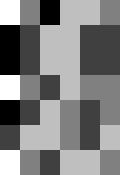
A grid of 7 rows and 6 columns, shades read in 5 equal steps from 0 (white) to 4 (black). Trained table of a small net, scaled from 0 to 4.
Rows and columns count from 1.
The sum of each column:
15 16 14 9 16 15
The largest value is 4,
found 4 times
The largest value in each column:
4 3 4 2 3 3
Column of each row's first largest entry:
3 1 1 3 1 1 3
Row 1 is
0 2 4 1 1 2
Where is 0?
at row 1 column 1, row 4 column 1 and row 7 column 1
